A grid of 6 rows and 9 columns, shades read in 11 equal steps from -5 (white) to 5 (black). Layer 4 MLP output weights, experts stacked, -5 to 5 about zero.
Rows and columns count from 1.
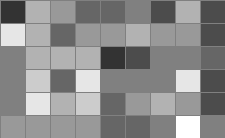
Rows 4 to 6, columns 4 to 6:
-4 0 0 / -3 1 -1 / -1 1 1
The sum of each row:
4 -9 0 -8 -10 -7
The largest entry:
3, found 2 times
